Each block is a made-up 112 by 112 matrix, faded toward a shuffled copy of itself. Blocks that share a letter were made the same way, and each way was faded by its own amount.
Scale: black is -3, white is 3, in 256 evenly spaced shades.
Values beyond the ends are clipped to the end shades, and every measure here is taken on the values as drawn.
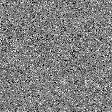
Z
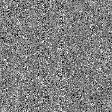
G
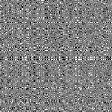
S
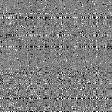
S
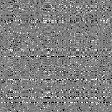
S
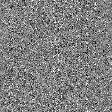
G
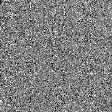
G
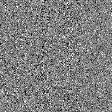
G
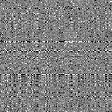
S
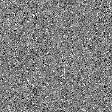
G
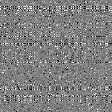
S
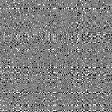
S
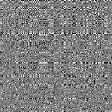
S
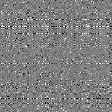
S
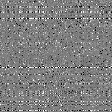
S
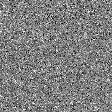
Z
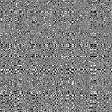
S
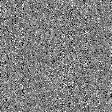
G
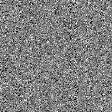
G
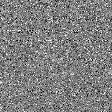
Z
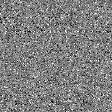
Z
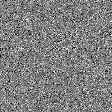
Z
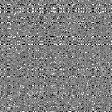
S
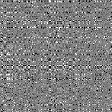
S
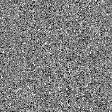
G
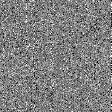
G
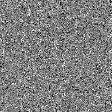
G
